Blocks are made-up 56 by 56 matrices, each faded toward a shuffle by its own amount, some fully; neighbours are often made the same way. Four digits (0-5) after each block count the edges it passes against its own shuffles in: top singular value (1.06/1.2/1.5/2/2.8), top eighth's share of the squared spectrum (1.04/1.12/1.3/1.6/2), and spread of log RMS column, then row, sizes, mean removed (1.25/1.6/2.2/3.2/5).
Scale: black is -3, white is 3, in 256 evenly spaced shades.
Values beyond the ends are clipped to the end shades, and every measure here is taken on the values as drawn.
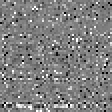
4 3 1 2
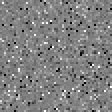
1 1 0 0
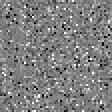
2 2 0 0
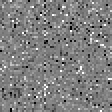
2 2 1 0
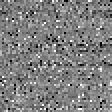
3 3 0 1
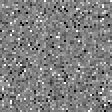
0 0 0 0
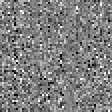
1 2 3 0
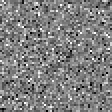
0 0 0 0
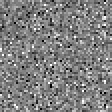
0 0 1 0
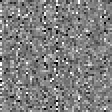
2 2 3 0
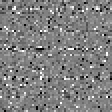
3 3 0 2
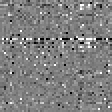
4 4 1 2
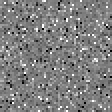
0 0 0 0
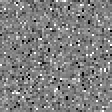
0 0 0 0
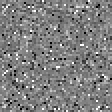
1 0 0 0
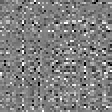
4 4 2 3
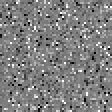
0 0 0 0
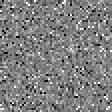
3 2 0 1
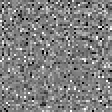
3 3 1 1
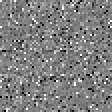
2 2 0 1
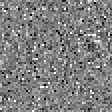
3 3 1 1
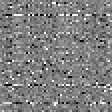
4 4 1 3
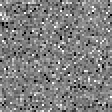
1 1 0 0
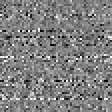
2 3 0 3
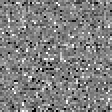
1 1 0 2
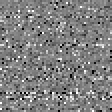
1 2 0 2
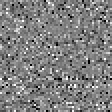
1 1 0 2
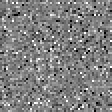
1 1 0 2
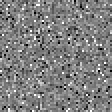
1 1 1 0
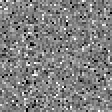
1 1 1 0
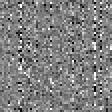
3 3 3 0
